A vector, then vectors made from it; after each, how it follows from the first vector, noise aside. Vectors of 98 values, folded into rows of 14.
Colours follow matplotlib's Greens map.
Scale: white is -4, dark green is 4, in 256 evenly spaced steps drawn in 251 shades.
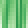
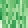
sign-scrambled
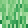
sign-scrambled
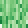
sign-scrambled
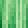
negated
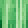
negated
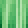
negated
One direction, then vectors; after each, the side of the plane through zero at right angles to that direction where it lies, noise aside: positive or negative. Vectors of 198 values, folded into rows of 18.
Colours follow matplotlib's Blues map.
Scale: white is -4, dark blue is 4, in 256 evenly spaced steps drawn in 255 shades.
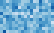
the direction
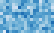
negative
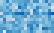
negative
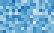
positive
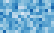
positive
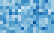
negative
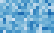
negative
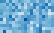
positive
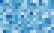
positive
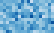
negative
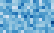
negative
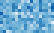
positive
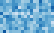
positive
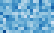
positive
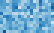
positive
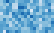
negative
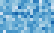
negative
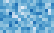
positive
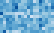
positive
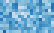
positive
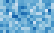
negative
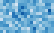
negative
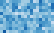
positive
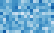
positive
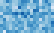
negative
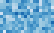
negative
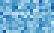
positive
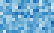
negative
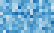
negative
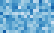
positive
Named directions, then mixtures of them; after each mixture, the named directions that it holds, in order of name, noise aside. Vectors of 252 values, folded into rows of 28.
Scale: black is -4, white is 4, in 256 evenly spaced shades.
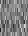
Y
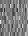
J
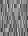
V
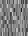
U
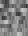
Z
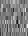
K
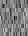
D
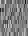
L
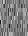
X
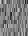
D, L, U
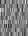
L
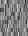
L, V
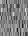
D, J, V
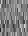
Y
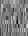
K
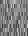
K, V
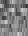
Z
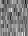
L, U, Z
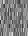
D, X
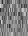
L, X, Z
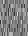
X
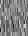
Y
